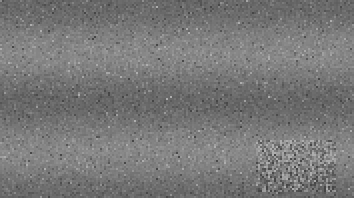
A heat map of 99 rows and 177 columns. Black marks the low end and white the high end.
Odd rows or columns: none. Histogram: bell-shaped. Slope: none. Odd patch: rougher, in the bottom right. Roughest part: bottom right. Stripes: horizontal, repeating 2 times.
